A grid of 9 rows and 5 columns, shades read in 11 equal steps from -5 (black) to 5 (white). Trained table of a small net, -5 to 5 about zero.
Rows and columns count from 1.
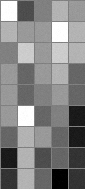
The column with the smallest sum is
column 5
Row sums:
6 11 9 2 0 1 -3 -8 -10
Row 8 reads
-4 2 -2 -1 -3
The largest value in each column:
5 5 1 5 2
